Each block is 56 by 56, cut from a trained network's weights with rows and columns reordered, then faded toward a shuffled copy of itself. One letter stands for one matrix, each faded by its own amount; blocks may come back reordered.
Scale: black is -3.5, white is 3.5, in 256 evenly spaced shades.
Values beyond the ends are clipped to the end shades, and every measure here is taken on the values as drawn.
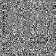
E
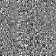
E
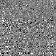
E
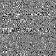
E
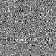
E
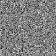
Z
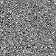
Z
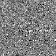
Z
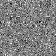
Z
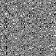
E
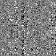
E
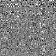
E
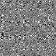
E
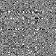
E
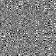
E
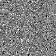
Z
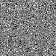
Z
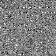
Z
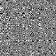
E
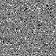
Z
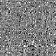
E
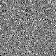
Z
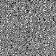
Z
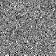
Z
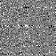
E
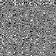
E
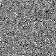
Z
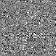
E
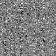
Z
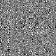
E
